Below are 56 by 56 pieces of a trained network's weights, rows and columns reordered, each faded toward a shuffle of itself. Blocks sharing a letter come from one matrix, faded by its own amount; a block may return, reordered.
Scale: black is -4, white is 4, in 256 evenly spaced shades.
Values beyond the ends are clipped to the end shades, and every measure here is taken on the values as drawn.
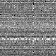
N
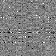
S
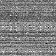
N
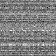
N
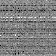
N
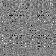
S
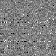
S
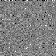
S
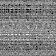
N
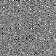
S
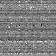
N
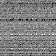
N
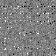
S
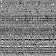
N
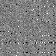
S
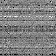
N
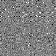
S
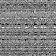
N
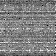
N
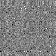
S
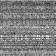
N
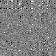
S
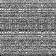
N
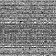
N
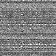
N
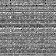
N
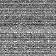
N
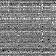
N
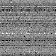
N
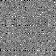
S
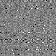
S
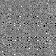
S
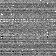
N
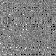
S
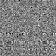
S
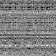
N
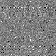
S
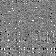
S
